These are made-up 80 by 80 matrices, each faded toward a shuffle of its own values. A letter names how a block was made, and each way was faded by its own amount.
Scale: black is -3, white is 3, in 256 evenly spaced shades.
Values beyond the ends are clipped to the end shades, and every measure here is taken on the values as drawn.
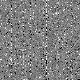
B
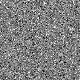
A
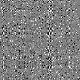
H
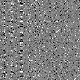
H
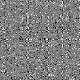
H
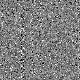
A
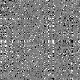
H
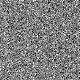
A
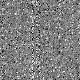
B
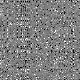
H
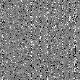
B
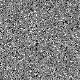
A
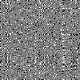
H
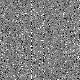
B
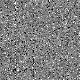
B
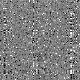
H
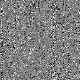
B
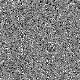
A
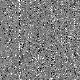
B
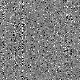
B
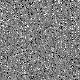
B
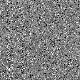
A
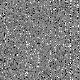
B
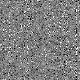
B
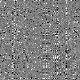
H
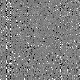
H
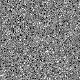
A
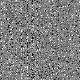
B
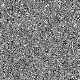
A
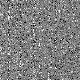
B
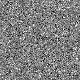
A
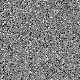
A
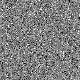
A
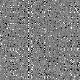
H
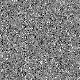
A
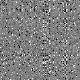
H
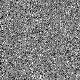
A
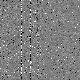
B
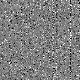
B
